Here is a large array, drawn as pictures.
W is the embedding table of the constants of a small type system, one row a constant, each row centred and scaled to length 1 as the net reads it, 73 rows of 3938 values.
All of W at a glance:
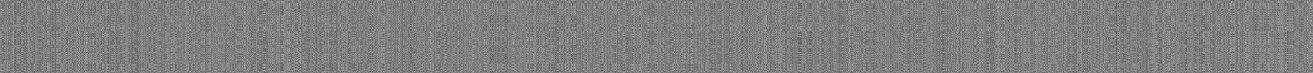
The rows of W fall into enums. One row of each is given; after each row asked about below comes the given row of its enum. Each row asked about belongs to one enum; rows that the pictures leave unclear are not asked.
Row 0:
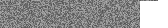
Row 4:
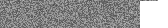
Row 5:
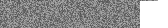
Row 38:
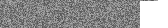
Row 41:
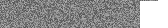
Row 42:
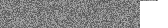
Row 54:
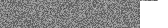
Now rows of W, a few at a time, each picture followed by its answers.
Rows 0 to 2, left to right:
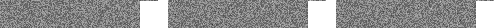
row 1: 54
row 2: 54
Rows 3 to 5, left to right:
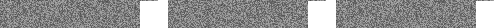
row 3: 5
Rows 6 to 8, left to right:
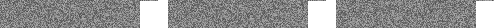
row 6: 41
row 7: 41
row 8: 42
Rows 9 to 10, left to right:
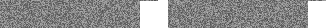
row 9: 0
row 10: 38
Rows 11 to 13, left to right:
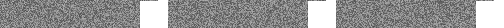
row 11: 41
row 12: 0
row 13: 4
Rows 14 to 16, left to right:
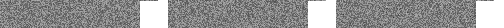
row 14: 0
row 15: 5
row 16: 54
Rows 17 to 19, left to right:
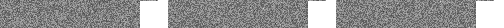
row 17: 42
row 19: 54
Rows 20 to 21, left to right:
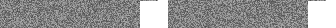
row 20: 42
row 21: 4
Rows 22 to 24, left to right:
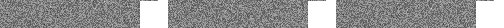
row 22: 54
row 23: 41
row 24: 54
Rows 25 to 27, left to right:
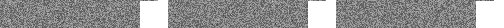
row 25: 38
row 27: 0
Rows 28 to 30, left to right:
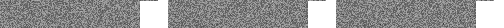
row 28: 0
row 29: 54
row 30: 54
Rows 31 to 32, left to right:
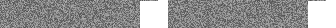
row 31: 41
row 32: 4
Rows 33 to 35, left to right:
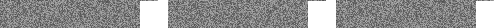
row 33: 5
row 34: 0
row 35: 5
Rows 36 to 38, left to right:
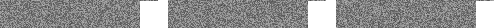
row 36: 0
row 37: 4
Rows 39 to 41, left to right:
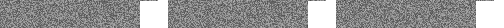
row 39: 4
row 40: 4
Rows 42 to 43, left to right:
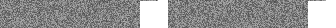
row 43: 5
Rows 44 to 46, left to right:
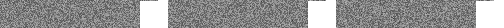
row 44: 41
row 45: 54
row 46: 38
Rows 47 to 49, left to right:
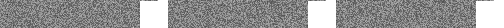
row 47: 54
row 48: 4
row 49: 5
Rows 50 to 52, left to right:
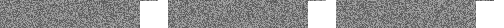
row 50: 4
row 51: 5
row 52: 0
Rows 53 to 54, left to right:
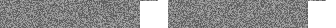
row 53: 4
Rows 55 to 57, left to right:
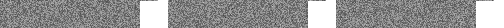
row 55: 5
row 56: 54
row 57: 42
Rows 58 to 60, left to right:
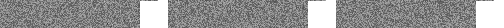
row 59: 5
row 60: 4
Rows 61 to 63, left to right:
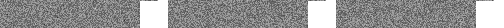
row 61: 54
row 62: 4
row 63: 42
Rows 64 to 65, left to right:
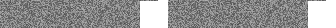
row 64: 0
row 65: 0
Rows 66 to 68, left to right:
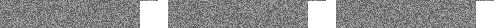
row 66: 42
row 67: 0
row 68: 41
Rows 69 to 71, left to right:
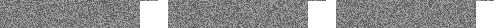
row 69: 4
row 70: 0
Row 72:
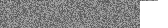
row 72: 5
